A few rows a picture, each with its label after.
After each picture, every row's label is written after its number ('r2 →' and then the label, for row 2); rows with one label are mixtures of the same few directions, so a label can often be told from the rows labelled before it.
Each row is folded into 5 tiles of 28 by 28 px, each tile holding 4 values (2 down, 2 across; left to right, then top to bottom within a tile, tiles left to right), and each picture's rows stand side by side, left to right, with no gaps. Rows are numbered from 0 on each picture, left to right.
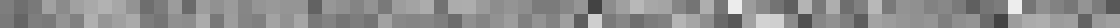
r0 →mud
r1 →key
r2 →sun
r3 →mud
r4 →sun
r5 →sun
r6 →sun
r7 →sun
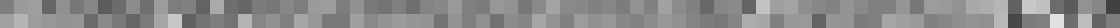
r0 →mud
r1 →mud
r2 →mud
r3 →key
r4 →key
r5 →key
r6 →mud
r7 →key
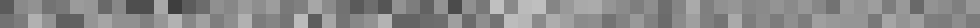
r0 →sun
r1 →mud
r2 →sun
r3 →mud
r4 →key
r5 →sun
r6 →mud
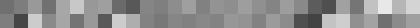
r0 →sun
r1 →mud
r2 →mud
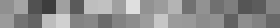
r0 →mud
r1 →mud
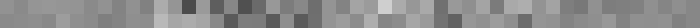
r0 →sun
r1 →mud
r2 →mud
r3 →mud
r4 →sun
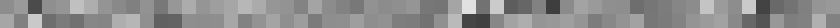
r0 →sun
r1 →mud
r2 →sun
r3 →mud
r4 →key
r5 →key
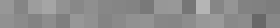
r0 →mud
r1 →key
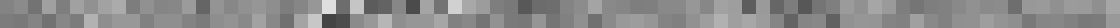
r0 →mud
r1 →key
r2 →mud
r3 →mud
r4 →sun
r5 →mud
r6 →key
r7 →sun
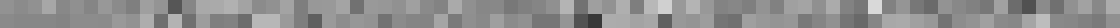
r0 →mud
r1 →sun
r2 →mud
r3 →sun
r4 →mud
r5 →mud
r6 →sun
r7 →mud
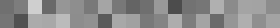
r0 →sun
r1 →mud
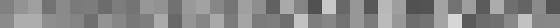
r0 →mud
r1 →key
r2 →key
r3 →mud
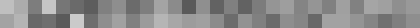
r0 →key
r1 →mud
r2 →mud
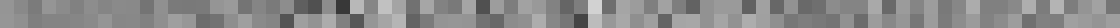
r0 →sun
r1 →sun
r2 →key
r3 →key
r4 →sun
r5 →mud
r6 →key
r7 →mud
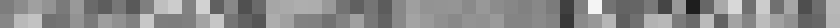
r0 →mud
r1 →key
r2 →key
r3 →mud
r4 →sun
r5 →key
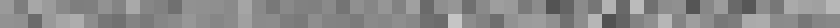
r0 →sun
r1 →key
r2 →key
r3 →sun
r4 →mud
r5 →mud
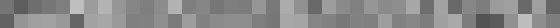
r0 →key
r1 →sun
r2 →sun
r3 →sun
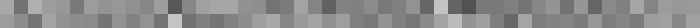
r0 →mud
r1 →sun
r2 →mud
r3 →mud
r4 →mud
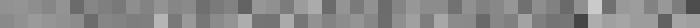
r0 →mud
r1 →sun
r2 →key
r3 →sun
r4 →sun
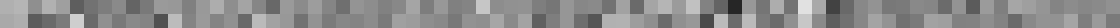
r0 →key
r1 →sun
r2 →key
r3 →key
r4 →mud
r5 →key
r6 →sun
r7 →mud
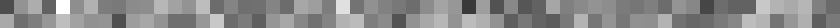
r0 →key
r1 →key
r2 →key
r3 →mud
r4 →sun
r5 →key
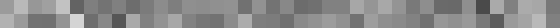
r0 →key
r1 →sun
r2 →key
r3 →key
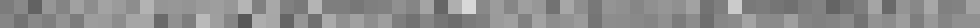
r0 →mud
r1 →sun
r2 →sun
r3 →mud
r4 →sun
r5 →sun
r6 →key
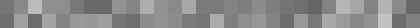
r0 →sun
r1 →key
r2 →key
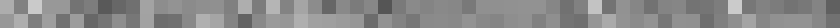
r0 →mud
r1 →sun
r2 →mud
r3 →key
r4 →sun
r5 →sun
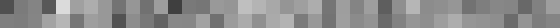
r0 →key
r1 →mud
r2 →key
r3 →mud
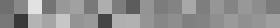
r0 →sun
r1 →mud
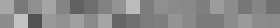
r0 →sun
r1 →sun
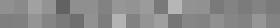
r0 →key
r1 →mud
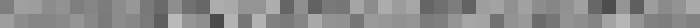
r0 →key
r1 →key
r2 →mud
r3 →key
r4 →mud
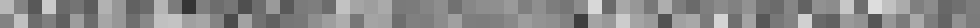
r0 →key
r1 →mud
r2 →key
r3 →sun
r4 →sun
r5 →sun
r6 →mud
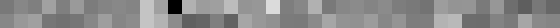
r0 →mud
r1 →sun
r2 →sun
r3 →mud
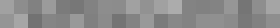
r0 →sun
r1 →key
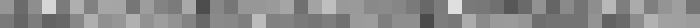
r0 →mud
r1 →key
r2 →mud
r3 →sun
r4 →mud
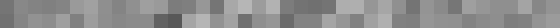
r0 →key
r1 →mud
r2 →key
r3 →sun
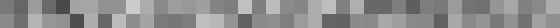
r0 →key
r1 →sun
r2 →mud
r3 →key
